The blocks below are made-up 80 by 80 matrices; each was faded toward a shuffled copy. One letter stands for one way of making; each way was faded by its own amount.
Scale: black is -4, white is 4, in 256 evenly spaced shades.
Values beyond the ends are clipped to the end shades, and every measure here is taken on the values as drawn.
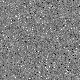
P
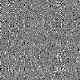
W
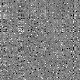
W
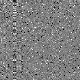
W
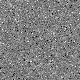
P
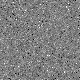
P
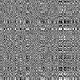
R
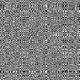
R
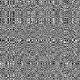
R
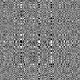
R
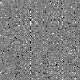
W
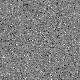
P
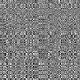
R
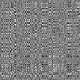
R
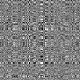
R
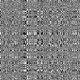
R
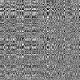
R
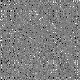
W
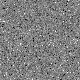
P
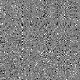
W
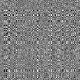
R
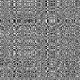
R
